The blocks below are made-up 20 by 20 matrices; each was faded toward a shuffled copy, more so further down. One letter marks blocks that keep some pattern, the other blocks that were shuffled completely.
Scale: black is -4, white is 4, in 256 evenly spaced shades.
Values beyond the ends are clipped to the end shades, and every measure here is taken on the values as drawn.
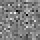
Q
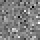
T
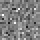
Q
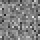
Q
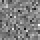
T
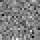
T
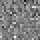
Q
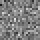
T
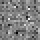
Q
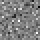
T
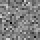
T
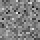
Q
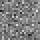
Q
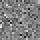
T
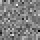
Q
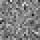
T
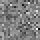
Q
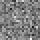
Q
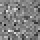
Q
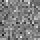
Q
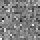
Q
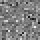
T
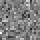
Q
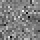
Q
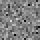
T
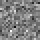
T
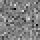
T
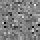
T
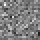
T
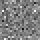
T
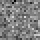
T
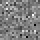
T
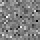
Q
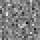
T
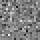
T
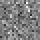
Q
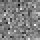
T
